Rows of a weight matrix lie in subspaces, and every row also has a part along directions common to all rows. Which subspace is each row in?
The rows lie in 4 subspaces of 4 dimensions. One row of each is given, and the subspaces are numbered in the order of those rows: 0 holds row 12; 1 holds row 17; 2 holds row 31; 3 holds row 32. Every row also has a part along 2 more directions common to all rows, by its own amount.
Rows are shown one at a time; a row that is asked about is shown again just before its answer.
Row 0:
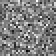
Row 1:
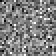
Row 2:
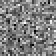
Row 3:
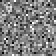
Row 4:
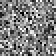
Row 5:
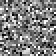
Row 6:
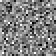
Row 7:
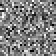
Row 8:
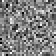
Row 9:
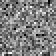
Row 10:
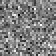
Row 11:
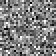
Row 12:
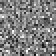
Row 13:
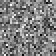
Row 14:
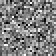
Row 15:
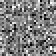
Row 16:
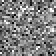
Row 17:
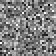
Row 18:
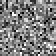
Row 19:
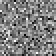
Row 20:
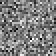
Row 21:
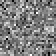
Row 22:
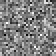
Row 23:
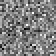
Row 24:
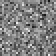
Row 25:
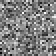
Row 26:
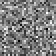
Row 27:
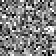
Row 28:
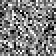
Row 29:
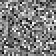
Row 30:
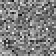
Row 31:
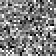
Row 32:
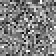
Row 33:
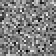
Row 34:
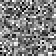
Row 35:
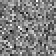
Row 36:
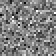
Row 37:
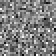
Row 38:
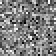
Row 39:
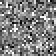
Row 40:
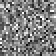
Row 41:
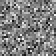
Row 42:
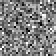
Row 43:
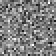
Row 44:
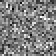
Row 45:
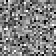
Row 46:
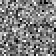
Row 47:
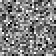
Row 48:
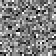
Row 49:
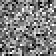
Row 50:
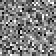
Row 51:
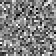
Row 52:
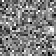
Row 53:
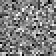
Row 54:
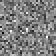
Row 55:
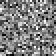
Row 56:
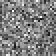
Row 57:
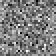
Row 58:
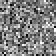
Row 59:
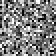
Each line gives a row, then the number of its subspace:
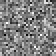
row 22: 0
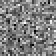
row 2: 2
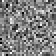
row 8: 1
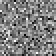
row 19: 2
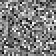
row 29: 2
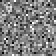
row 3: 2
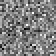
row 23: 3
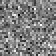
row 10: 0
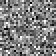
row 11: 0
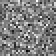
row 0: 3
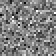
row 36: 0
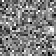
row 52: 1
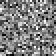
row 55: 0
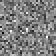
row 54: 3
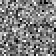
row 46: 0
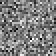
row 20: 2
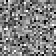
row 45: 0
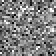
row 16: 1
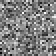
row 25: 1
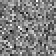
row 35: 3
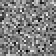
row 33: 3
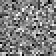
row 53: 1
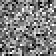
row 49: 1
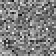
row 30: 1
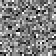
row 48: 1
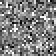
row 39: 2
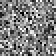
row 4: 3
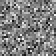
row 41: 0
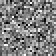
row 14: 0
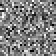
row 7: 3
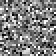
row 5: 0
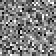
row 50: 3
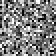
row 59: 3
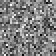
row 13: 0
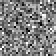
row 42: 3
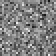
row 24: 3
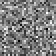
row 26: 2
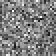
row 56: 3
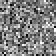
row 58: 0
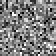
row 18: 0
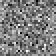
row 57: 3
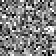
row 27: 1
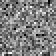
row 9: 1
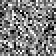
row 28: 3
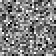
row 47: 2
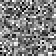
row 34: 1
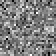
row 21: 1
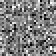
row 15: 2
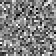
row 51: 1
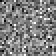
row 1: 2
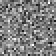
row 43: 2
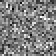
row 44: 2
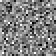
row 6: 2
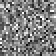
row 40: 1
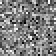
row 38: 2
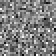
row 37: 0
